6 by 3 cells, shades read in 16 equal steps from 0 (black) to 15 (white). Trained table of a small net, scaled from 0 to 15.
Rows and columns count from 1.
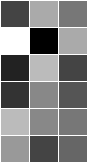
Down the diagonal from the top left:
4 0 4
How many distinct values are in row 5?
3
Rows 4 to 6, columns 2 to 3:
8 5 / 8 7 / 4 6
